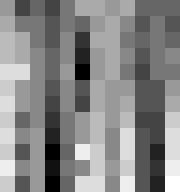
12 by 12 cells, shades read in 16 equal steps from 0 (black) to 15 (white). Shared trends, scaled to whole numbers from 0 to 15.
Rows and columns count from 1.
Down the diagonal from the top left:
9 7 7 6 9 5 10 9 13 5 3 15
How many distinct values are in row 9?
8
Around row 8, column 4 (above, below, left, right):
4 2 8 7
